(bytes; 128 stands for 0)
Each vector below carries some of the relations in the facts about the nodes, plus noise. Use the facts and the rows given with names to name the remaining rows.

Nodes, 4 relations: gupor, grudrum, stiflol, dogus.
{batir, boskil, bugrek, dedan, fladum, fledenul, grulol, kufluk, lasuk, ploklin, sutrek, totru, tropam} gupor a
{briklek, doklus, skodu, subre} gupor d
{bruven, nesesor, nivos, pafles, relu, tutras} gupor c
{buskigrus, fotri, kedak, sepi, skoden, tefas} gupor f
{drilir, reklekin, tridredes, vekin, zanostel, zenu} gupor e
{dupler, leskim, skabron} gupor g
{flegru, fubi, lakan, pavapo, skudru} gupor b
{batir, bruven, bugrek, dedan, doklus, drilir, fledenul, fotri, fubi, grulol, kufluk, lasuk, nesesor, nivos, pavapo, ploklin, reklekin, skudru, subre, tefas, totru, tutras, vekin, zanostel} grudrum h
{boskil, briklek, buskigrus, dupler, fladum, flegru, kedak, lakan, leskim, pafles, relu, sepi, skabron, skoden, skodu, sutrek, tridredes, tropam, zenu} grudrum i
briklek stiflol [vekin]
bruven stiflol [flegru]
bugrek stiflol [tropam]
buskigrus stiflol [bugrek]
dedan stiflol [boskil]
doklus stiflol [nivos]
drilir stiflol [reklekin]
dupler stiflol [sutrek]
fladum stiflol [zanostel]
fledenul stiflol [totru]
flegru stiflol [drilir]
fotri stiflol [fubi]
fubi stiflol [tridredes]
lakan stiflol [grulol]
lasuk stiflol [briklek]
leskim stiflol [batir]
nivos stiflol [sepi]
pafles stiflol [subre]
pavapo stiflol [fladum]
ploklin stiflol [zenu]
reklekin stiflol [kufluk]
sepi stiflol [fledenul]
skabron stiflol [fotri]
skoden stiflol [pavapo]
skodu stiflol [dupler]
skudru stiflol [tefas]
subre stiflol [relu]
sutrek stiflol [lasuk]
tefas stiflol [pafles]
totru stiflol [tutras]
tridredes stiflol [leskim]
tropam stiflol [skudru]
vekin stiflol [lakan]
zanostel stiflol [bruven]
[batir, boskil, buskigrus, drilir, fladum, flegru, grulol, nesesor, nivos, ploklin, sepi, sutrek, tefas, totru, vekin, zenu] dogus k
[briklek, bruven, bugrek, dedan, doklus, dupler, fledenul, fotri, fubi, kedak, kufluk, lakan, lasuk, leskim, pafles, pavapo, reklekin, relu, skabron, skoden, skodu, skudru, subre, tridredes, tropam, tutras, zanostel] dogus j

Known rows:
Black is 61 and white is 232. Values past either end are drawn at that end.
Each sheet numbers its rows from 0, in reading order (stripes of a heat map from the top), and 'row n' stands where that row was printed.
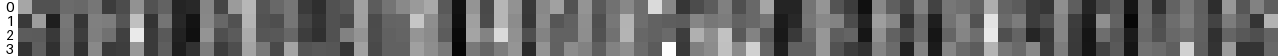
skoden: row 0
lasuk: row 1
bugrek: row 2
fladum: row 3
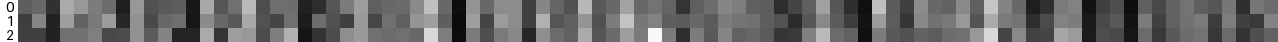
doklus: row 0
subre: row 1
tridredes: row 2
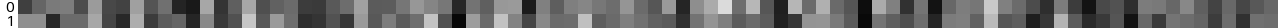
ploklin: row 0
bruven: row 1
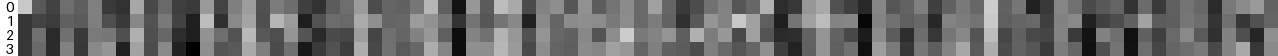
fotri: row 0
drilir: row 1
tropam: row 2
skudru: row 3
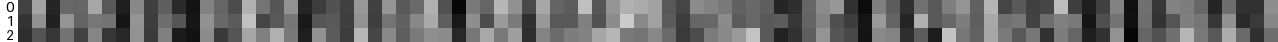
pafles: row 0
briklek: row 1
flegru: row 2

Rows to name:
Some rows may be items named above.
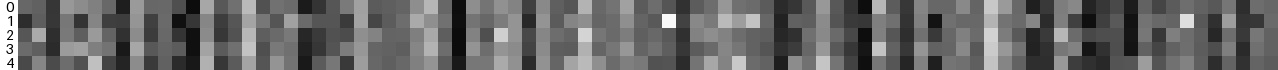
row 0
doklus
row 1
fladum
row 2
tutras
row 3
doklus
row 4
nesesor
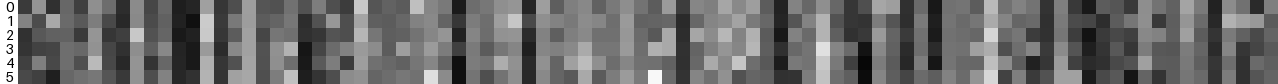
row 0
grulol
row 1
tefas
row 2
batir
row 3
zenu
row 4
nesesor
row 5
tridredes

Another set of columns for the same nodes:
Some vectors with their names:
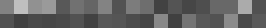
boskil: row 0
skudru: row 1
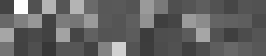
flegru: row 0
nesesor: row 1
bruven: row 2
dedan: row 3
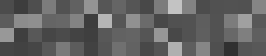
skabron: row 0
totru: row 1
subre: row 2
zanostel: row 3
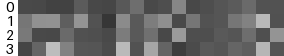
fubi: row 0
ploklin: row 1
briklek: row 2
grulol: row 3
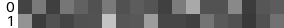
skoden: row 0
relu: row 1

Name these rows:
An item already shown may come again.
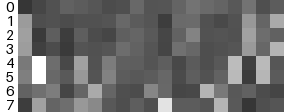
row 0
fotri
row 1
tropam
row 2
bugrek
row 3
tropam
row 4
fladum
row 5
fladum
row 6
nivos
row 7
drilir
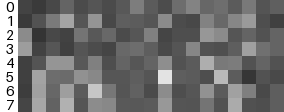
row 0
fotri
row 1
tefas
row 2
tutras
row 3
bugrek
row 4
vekin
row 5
drilir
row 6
buskigrus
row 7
sepi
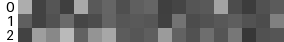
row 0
bruven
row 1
lakan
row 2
zenu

